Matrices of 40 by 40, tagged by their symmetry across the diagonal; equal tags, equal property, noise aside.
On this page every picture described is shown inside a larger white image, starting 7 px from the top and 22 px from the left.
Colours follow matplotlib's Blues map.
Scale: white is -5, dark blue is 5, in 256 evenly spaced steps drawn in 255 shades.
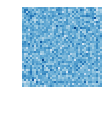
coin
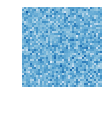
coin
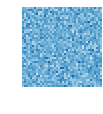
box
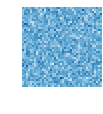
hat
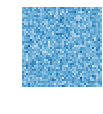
box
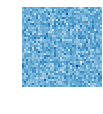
box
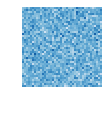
hat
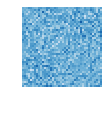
coin
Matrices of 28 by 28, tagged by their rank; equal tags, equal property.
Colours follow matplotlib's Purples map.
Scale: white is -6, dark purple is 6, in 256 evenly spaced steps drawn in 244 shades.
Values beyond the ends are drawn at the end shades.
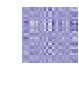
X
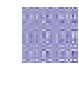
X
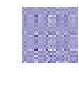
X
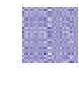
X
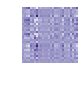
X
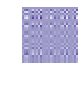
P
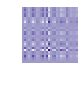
P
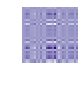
P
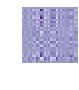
X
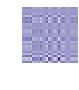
P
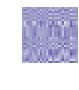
X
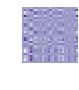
X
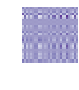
P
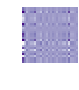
P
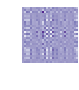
X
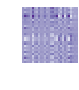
X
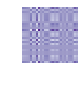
P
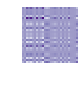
P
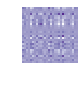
X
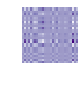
P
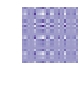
P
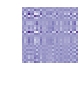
X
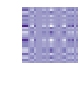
P
